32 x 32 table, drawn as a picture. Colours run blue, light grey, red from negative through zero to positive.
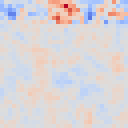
No regular stripes run through it. There is no overall slope. The top middle is the ninth with the highest average. The distribution is heavy-tailed on both sides. Neither half mirrors the other. A horizontal seam about 20% of the way down splits the table, and the bottom part is calmer.
